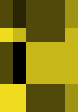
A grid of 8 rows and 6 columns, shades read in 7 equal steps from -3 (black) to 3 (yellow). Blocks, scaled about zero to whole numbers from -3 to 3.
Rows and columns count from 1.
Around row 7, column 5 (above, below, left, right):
2 -1 -1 1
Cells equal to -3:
3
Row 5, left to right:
-1 -3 2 2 2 2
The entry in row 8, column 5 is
-1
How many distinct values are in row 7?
3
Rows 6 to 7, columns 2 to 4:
-3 2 2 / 3 -1 -1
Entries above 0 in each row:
1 1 3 4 4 4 3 3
